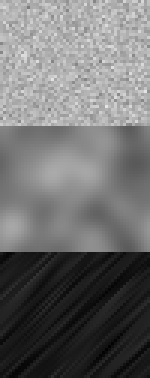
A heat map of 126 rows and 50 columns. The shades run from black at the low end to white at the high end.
The table splits into 3 rows of 1 panel. Panel 1,1: high, fine-grained. Panel 2,1: middling, smooth. Panel 3,1: very low, slanting up to the right, faint in contrast.
